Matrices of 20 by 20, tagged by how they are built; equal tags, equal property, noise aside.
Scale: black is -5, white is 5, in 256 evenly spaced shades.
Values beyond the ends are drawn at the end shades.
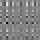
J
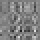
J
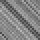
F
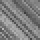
F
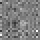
J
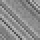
F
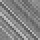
F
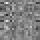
J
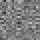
J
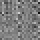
J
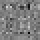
J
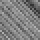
F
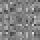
J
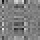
J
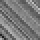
F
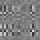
J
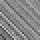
F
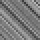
F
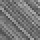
F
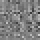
J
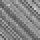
F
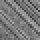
F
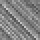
F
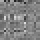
J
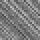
F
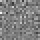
J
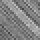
F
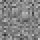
J
